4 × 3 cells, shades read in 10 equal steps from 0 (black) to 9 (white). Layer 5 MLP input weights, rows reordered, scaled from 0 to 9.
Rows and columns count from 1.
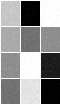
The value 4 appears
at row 2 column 2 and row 4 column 1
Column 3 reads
9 5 1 0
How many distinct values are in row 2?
3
